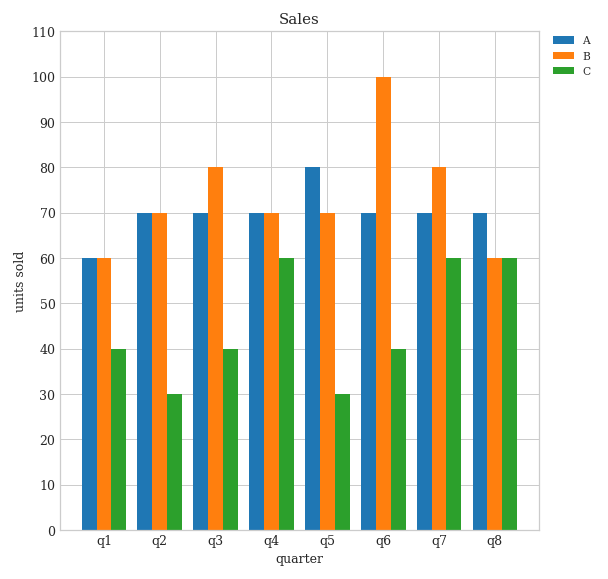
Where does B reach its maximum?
q6
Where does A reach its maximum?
q5
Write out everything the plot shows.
Title: Sales
x-axis: quarter, ticks q1 q2 q3 q4 q5 q6 q7 q8
y-axis: units sold, ticks 0 10 20 30 40 50 60 70 80 90 100 110
Legend: A, B, C
Values:
A: 60 70 70 70 80 70 70 70
B: 60 70 80 70 70 100 80 60
C: 40 30 40 60 30 40 60 60
